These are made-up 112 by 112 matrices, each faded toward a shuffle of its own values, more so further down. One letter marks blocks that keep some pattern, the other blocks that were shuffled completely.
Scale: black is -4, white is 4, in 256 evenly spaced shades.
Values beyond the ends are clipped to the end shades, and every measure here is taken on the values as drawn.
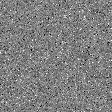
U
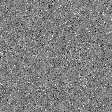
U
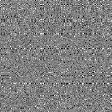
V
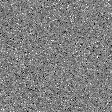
U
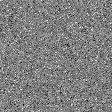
U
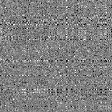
V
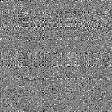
V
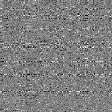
V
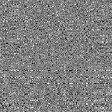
V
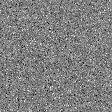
U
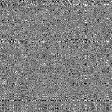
V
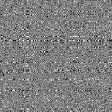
V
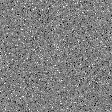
U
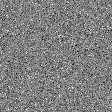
U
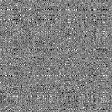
V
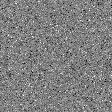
U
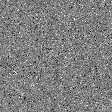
U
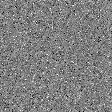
U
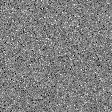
U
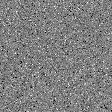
U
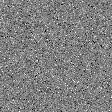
U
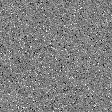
U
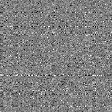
V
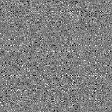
V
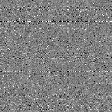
V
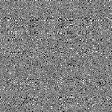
V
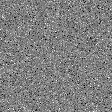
U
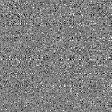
V
